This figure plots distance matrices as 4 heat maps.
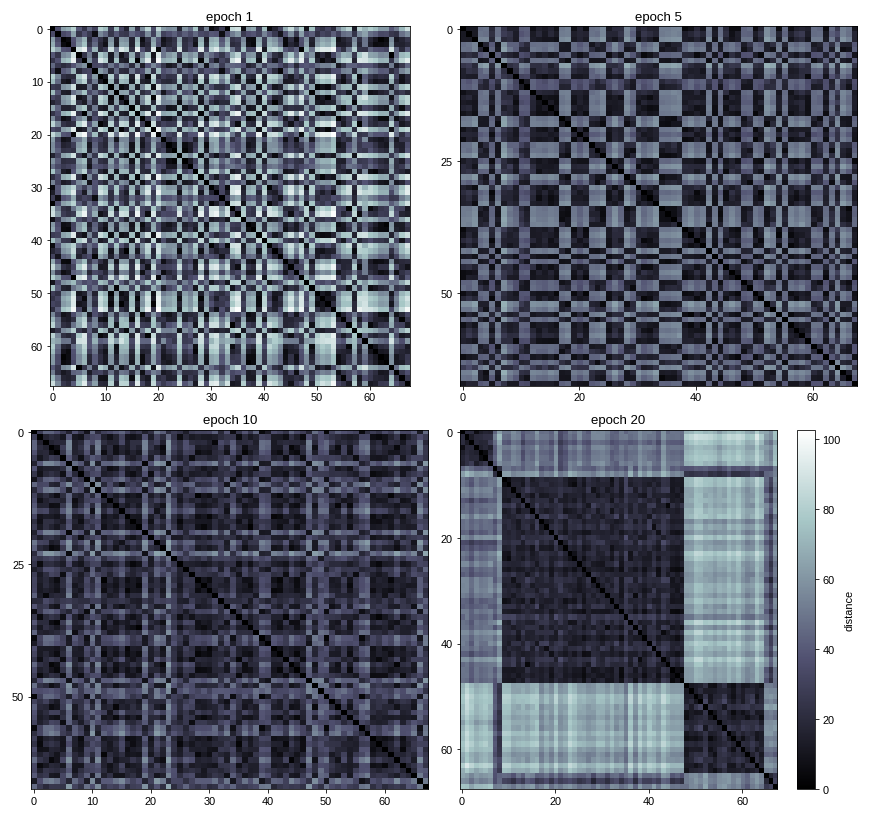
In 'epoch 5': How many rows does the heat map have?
68
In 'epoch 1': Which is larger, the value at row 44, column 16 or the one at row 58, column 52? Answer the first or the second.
the second
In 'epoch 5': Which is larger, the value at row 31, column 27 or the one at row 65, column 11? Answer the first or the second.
the second
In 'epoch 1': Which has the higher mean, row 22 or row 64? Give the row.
64
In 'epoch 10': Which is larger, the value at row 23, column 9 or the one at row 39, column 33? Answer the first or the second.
the second
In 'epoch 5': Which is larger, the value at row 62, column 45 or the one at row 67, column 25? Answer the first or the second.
the first
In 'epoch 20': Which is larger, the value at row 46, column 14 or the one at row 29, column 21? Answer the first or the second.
the second
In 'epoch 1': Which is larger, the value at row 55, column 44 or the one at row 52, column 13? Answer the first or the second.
the first
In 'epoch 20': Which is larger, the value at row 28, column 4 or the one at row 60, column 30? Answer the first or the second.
the second
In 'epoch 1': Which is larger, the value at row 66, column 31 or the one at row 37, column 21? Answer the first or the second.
the first
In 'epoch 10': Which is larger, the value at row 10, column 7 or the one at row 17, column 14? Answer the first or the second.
the first
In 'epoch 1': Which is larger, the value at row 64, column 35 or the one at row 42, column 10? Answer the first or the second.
the first
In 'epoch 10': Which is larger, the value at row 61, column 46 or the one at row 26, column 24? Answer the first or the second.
the second
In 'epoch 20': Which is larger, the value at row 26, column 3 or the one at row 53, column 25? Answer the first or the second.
the second
